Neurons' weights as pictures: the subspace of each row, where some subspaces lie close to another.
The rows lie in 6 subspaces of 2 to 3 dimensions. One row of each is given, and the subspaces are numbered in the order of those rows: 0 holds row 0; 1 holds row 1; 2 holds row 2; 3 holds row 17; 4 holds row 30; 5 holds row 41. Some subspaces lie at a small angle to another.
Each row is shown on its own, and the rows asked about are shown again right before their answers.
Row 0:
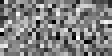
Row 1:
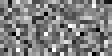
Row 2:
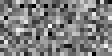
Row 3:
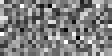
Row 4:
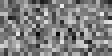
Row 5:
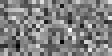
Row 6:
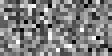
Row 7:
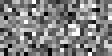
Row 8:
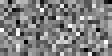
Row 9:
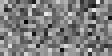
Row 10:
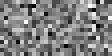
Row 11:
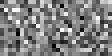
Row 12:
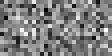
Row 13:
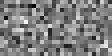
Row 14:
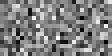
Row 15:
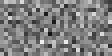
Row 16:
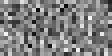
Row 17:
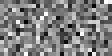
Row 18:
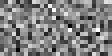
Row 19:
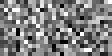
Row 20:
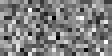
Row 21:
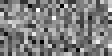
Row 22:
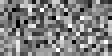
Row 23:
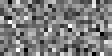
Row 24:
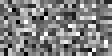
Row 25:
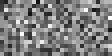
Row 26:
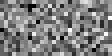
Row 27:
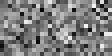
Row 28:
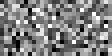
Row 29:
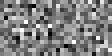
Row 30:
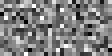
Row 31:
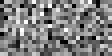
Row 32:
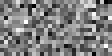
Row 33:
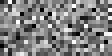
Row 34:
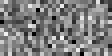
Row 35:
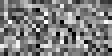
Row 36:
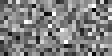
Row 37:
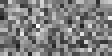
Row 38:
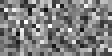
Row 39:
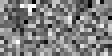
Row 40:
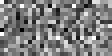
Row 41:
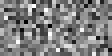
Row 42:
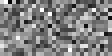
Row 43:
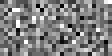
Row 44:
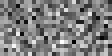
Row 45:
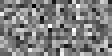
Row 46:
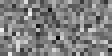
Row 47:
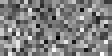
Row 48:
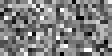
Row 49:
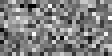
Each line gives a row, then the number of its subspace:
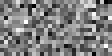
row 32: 2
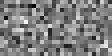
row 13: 5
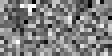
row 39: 2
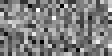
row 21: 1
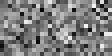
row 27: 3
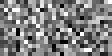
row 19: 5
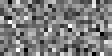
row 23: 1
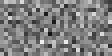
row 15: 1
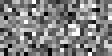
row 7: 3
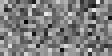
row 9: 3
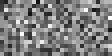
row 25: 3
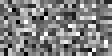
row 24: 3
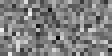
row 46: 4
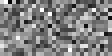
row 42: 3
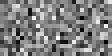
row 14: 4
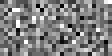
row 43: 2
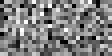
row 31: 0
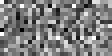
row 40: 0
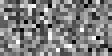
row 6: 5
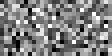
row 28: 4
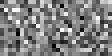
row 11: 5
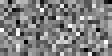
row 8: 2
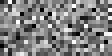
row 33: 3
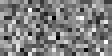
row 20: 4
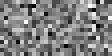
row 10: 2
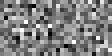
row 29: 5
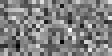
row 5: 0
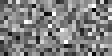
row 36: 3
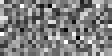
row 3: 0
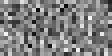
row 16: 1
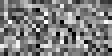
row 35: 0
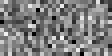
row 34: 1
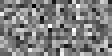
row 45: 4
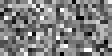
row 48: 4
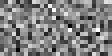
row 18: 1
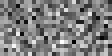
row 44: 4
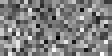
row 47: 4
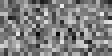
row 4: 0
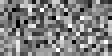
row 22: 2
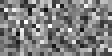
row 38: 5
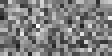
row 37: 0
